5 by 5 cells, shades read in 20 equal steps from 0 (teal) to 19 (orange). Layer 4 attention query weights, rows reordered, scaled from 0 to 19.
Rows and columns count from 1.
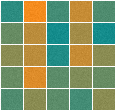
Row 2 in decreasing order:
14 12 7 0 0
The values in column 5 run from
0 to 10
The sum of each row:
45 33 50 46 35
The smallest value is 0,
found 2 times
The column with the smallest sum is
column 3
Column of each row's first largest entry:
2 2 4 2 2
